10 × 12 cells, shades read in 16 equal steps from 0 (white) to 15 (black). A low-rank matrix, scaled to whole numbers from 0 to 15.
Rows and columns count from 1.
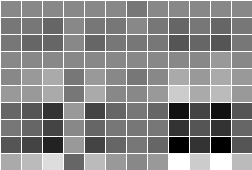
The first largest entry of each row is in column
7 3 9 1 4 4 9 9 9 4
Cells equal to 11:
5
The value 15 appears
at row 9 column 9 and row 9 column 11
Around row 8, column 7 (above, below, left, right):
8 8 8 8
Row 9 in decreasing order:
15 15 13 12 11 11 10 10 9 9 8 6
